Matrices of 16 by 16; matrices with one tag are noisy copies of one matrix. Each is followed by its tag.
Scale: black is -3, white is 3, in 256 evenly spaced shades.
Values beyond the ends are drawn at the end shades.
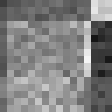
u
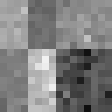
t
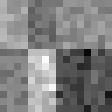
t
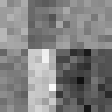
t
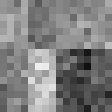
t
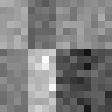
t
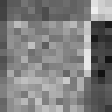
u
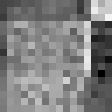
u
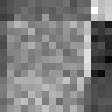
u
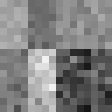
t
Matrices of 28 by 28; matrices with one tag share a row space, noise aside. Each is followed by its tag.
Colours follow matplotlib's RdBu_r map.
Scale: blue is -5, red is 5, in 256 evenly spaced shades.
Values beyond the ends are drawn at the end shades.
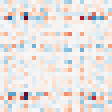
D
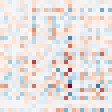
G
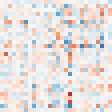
G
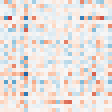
D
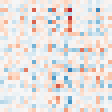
G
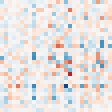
G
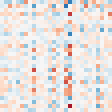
G
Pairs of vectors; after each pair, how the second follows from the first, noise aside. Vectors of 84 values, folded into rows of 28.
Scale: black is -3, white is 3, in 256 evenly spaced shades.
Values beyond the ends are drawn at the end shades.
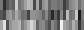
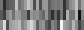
copied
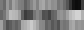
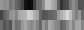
wrapped around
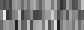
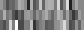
wrapped around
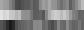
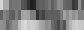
wrapped around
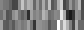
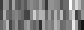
wrapped around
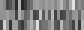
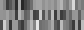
copied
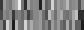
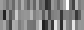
wrapped around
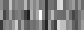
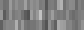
shrunk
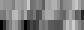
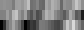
copied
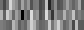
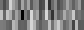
copied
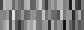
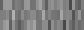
shrunk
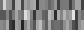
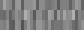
shrunk
